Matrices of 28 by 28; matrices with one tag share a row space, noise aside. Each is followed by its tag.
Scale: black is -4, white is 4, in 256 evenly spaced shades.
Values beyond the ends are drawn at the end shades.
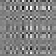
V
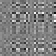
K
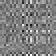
V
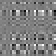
K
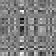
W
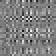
V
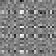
W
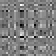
W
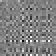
V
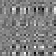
K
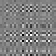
V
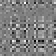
K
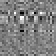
W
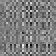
V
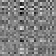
W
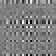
V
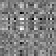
W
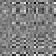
K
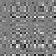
K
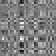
W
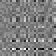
K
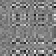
K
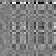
K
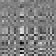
W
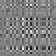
V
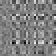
K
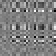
K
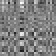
W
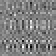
V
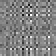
V
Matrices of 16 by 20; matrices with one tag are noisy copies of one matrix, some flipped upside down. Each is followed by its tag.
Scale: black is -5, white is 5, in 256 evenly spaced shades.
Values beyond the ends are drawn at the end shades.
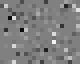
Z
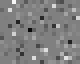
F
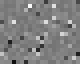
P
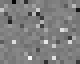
P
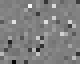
P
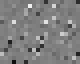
P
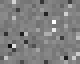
Z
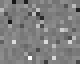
P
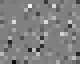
P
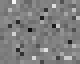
F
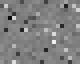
Z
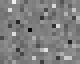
F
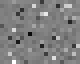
F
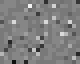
P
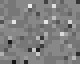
P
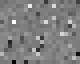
P
